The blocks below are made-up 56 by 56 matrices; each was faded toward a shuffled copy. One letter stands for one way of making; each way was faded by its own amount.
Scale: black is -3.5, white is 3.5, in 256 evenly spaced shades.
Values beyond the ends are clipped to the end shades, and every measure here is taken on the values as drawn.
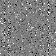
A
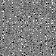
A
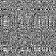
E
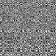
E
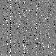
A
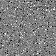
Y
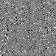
Y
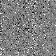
A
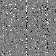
A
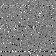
Y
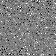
Y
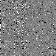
A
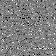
Y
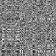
E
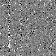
A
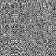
E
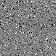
Y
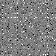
A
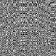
E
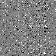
A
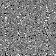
A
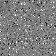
Y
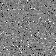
Y
